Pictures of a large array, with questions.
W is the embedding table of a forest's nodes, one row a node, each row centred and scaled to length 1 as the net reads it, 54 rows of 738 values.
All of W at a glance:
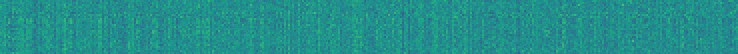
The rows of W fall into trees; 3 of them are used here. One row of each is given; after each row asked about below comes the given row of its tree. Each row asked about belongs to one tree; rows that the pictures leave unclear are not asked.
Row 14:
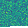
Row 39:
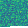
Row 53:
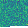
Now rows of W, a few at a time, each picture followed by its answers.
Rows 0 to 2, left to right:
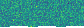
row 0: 39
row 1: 53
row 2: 53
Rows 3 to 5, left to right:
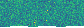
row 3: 39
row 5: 39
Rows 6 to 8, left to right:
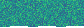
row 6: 14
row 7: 39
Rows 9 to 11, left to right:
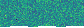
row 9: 53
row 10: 39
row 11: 53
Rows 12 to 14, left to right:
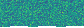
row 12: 53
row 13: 53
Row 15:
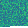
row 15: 14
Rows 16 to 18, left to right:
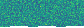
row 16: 53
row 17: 53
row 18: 39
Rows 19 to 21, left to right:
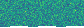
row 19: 39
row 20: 39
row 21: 39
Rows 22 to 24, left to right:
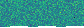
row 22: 39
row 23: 39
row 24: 14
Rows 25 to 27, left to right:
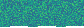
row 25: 53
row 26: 39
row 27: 14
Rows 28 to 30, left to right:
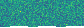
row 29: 53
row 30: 39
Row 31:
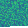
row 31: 39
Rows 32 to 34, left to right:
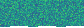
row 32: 39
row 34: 53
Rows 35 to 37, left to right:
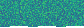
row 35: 39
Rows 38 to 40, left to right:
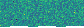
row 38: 53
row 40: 53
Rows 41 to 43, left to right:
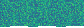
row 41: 14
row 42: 39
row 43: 14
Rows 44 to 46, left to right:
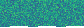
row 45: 39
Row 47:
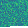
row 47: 14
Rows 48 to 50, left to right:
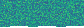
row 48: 14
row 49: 53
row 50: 39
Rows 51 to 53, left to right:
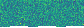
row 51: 53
